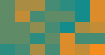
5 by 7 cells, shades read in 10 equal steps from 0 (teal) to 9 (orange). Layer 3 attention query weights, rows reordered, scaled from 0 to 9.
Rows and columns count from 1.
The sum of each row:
26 26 26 22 35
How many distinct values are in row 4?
4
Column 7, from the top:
8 8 7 2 9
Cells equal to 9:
1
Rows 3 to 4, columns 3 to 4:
5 2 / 1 3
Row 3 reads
3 3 5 2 0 6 7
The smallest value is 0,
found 3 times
